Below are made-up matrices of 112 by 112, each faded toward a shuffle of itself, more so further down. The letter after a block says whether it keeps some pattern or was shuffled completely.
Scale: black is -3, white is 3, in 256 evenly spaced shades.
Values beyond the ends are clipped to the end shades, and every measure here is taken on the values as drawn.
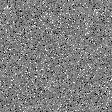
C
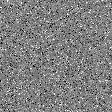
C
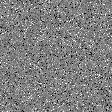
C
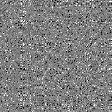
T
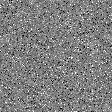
C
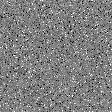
C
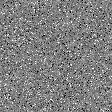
C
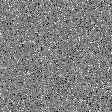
C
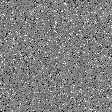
C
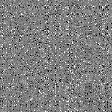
T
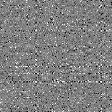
T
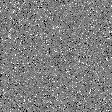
C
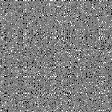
T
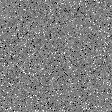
C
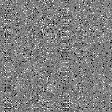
T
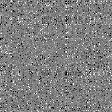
T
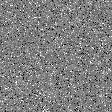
C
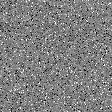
C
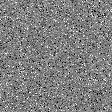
C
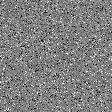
C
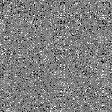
T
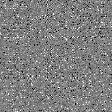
T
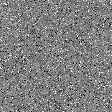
C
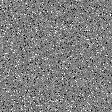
C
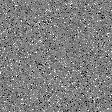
C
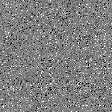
T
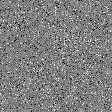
C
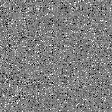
T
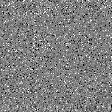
T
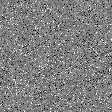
C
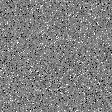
C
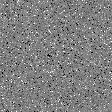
C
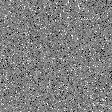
C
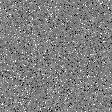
C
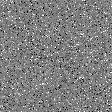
C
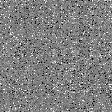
T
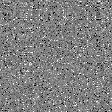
T
